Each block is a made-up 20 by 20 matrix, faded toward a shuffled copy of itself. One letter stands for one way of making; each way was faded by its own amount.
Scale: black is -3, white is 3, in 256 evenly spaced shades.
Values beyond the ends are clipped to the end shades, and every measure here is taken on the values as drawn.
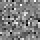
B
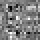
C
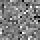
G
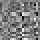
C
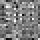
C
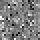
G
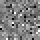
G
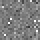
G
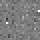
G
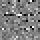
B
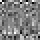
C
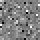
G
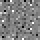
G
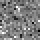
G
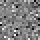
G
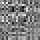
C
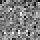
B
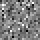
G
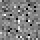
G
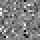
G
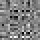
C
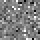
G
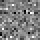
B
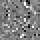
G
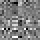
C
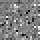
G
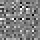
C
